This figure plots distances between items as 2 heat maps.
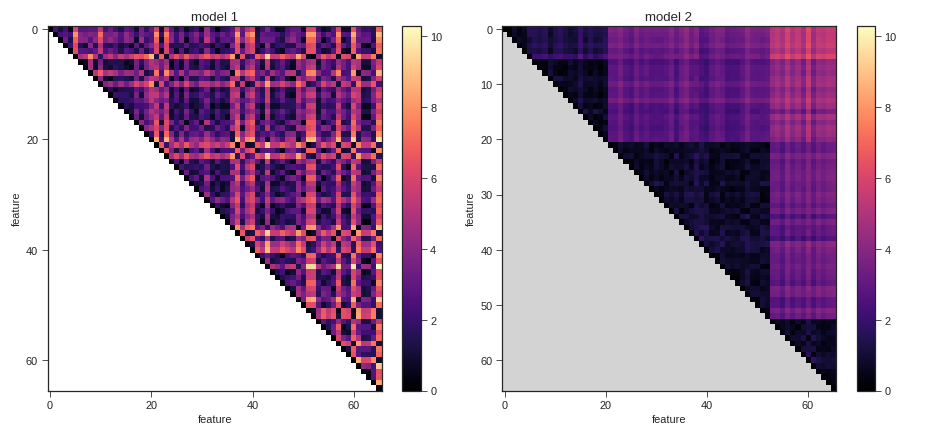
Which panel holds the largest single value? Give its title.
model 1
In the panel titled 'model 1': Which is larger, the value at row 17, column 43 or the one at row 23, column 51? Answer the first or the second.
the first
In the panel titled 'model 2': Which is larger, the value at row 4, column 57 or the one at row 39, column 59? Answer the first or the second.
the first
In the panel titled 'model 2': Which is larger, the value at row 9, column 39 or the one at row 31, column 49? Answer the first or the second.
the first
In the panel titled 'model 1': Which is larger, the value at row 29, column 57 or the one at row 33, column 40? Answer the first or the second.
the second
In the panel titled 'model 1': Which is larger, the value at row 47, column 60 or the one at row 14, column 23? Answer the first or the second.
the first
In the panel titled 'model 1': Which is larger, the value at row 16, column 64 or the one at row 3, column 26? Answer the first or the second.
the first
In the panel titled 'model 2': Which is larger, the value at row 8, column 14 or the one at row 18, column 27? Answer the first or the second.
the second
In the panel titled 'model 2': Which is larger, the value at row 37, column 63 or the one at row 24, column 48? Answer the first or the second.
the first
